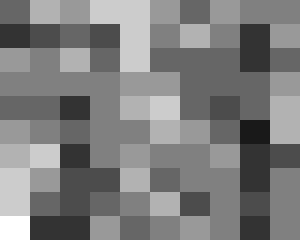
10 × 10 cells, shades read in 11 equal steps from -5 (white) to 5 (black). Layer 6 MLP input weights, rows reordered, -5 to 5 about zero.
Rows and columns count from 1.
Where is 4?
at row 6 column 9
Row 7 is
-2 -3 3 0 -1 0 0 -1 3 2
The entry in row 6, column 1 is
-1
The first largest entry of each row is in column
1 1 9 7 3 9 3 9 3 2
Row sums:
-9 5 2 0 2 0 1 2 3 3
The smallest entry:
-5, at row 10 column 1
